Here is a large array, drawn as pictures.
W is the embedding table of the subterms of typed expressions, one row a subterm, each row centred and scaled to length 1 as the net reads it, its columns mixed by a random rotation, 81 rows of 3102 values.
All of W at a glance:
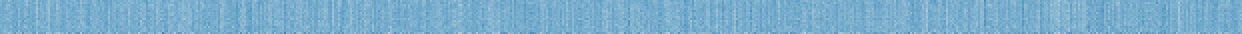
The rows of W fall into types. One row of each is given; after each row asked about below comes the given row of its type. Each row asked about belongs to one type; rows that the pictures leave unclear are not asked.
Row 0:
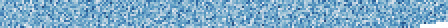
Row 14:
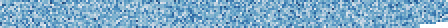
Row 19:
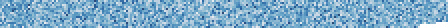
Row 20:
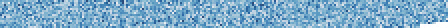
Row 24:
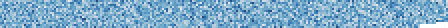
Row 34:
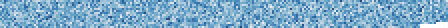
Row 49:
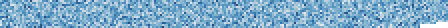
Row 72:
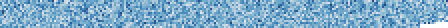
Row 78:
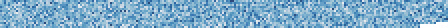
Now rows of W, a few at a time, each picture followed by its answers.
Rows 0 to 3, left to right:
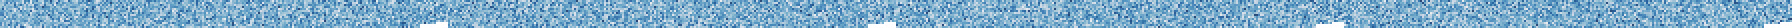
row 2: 14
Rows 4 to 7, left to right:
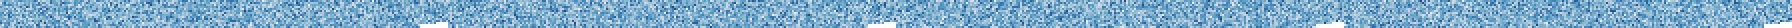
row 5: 19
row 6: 19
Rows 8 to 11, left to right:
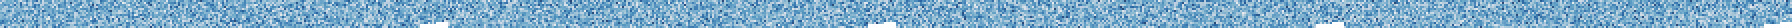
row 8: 0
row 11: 14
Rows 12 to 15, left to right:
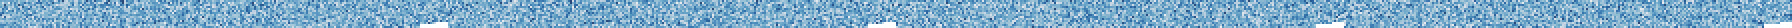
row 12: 20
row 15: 78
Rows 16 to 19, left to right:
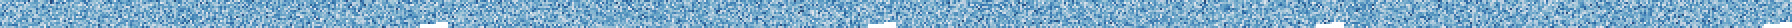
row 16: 14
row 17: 24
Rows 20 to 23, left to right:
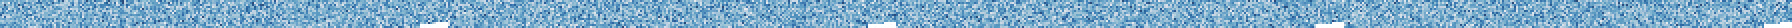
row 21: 78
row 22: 34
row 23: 78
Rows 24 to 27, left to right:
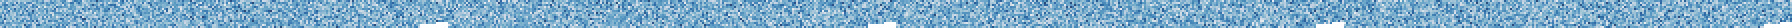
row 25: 72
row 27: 19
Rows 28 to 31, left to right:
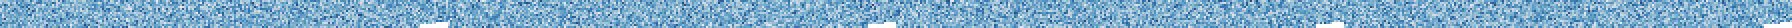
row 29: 49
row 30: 72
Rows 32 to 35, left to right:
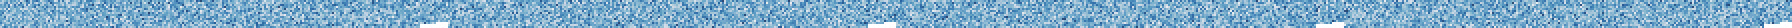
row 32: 72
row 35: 72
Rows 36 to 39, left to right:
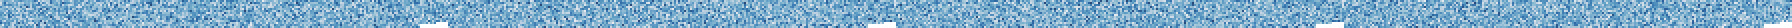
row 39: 49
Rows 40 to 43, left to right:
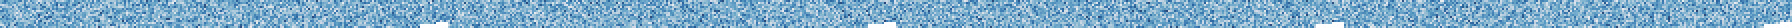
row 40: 34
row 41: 24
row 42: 24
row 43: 0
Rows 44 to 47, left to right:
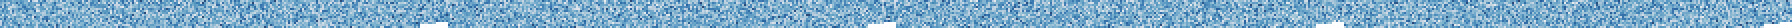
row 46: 49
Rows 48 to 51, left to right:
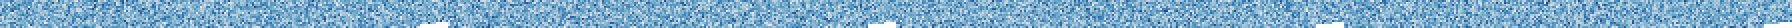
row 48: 19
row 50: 24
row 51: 20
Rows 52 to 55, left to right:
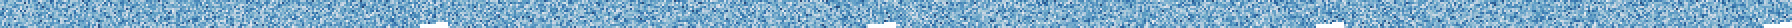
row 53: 34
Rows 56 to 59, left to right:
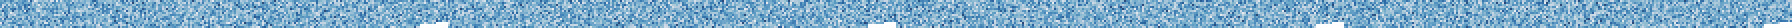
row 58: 19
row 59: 20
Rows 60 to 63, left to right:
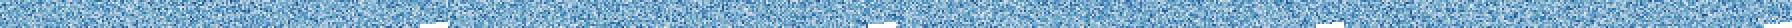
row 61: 78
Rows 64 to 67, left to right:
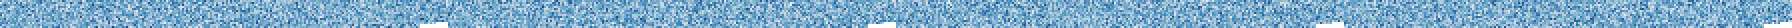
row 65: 20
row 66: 0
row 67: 0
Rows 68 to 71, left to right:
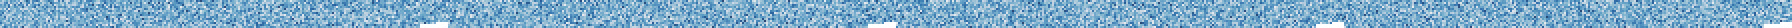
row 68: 72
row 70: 19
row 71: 24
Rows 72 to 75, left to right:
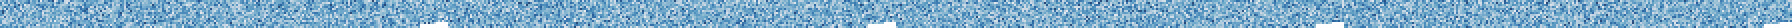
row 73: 0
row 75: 20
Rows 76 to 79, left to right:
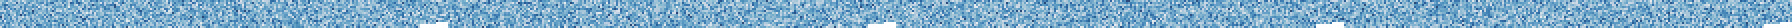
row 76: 24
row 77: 49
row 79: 0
